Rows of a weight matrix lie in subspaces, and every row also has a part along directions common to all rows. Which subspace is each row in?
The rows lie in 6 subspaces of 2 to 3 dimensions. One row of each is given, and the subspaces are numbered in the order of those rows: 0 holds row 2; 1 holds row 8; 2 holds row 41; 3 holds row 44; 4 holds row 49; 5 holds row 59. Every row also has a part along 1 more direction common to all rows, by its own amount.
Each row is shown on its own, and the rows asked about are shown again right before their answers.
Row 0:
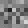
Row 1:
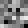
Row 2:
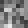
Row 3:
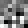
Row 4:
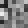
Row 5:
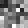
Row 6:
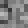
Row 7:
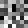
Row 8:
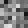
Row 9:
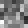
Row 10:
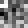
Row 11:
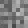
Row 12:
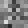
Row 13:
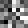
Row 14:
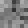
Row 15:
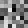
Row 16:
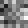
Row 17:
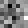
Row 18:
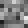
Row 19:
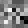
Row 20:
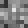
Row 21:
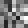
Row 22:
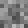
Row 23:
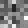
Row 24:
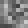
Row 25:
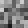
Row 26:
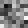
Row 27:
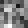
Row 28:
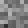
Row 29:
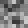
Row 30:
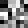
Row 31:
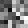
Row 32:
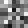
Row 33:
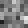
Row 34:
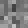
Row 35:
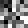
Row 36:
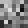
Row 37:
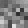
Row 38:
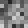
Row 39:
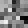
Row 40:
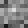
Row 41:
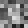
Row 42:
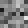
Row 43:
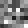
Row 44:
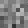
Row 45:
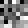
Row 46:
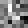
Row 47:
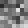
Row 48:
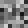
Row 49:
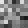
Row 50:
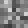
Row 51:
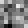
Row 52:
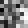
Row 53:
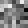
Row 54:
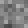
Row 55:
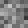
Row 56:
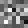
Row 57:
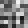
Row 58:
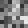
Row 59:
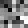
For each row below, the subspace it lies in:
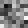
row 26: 1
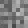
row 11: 3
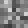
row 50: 1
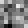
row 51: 0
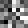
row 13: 3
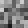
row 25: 0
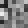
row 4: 4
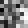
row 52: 1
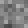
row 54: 0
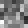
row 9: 2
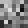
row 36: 2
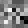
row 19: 0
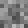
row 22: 2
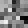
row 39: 2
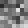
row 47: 3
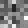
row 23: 5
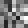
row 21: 4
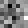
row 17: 1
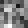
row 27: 0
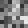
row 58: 2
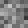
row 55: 1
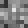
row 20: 4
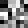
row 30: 4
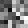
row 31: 3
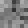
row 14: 4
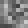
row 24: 1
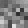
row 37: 3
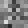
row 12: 1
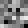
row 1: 3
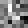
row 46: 1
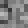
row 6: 4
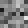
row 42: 5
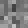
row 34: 5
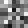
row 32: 1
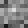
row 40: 4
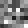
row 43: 3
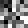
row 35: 5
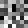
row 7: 5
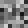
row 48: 5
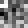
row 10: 4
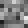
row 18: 2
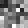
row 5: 3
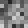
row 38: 2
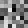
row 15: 5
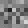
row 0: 0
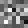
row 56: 0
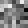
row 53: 0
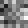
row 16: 1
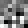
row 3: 3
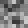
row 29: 5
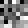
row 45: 4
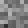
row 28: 4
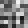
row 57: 3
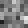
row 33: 2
